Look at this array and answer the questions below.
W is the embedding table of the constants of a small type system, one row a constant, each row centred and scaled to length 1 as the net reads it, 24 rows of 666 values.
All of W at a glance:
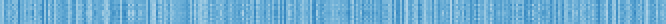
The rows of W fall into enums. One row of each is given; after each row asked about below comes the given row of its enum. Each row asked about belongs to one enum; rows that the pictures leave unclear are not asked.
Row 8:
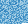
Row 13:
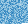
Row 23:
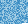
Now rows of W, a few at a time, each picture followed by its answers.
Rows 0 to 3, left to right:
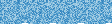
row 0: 23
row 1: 13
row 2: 13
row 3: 23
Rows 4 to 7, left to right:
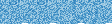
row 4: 8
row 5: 8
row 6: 23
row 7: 13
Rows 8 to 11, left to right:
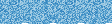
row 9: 23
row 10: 8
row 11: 13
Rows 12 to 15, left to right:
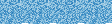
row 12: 13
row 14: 8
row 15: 13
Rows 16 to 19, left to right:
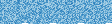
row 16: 23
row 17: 13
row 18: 8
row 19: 8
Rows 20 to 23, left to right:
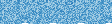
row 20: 23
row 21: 13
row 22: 8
